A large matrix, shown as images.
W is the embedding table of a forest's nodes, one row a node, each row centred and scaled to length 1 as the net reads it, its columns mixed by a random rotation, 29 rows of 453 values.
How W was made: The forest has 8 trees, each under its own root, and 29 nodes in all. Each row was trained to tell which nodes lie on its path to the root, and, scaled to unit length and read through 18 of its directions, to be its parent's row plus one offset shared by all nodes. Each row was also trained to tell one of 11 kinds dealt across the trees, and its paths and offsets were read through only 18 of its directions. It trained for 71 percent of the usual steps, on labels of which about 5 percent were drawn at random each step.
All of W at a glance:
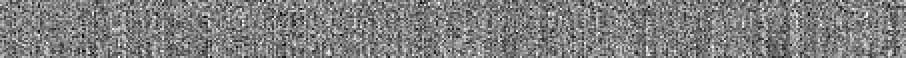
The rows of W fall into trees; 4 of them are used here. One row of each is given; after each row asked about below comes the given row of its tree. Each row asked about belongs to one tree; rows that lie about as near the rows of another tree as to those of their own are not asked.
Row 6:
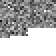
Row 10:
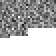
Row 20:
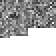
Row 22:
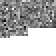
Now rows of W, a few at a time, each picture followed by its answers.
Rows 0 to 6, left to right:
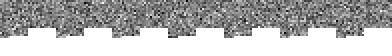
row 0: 22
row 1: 6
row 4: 20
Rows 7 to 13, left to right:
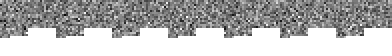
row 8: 10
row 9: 20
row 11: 10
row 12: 10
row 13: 22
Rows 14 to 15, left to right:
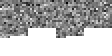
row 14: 6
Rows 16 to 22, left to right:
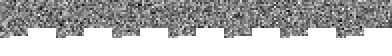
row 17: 20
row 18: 20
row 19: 22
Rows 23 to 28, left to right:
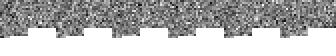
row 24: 10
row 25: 10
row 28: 22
